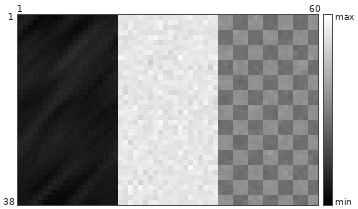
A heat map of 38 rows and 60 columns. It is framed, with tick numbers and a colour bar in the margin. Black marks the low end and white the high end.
It is made of 1 by 3 panels. Panel 1,1: very low, slanting up to the right, faint in contrast. Panel 1,2: very high, fine-grained, faint in contrast. Panel 1,3: middling, checkered.
